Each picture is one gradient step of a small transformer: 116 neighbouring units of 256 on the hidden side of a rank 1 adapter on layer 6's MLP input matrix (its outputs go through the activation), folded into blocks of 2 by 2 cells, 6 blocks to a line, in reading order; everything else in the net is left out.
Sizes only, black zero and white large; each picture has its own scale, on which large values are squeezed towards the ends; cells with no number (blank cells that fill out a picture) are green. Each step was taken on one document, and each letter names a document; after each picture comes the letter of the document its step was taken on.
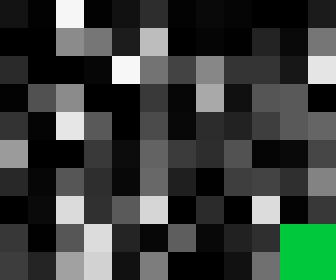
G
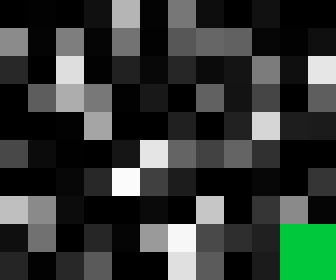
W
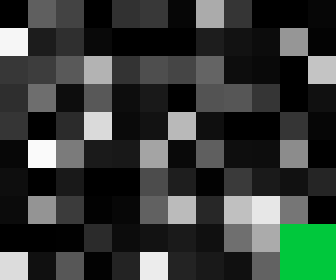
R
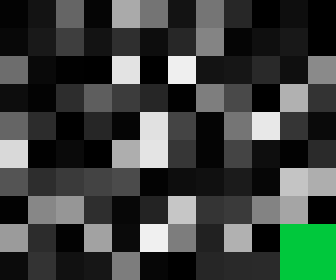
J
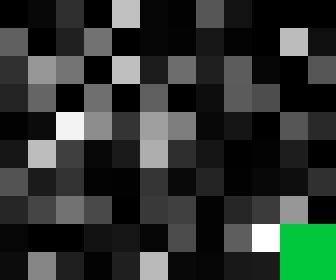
R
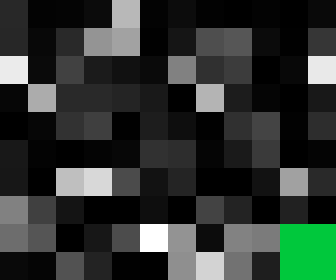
W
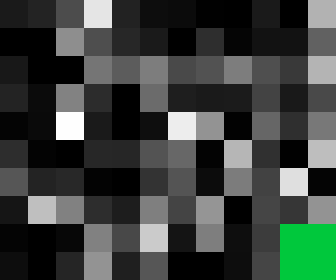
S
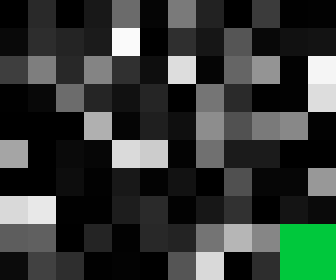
W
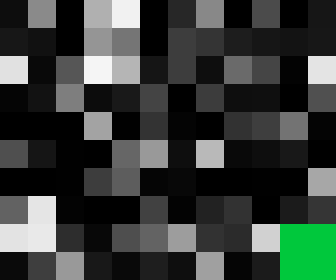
W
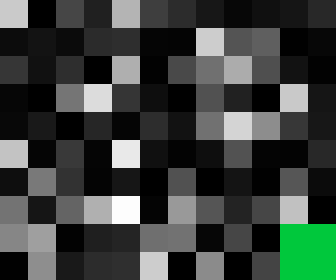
J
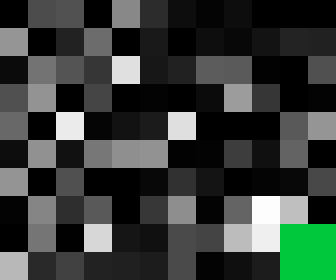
R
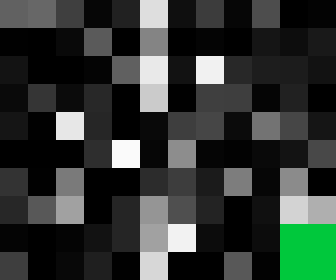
S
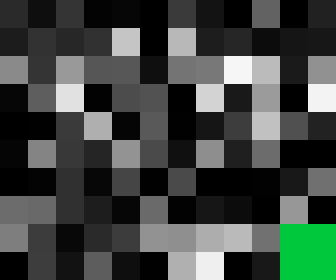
W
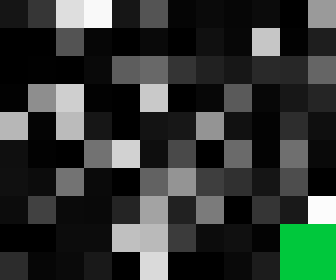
S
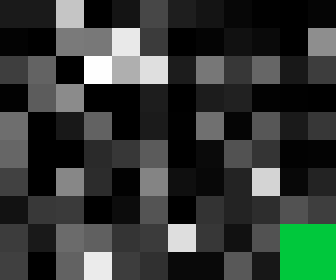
G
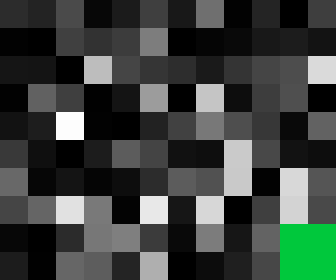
G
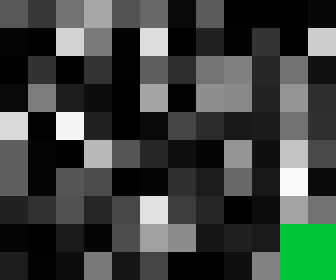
S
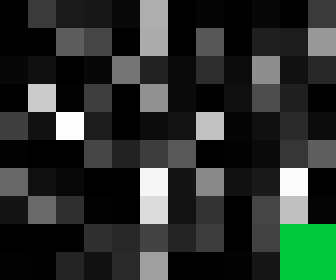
S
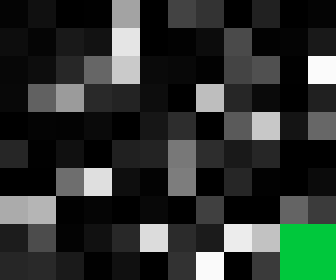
W
